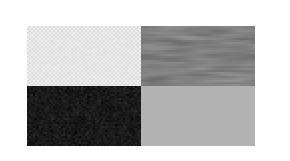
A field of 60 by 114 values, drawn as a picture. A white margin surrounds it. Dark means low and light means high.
The table splits into 2 rows of 2 panels. Panel 1,1: very high, checkered, faint in contrast. Panel 1,2: middling, streaked across, faint in contrast. Panel 2,1: very low, fine-grained, faint in contrast. Panel 2,2: high, flat.
